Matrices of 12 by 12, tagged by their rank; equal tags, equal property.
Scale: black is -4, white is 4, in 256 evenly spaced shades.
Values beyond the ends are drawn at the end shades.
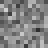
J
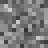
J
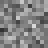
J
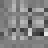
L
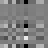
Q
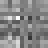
L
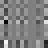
Q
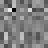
L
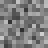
J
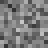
J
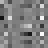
L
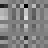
Q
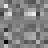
L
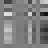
Q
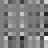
Q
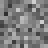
J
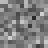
J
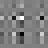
Q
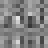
L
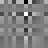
Q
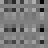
Q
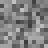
J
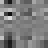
L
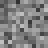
J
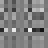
Q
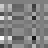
Q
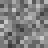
J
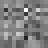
L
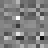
L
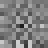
L
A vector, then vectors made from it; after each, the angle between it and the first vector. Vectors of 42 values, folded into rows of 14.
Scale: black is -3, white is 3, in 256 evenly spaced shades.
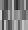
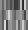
partly aligned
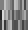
nearly opposite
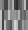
nearly parallel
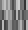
partly opposed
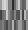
partly opposed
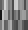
nearly opposite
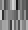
partly aligned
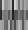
partly opposed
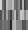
orthogonal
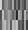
orthogonal
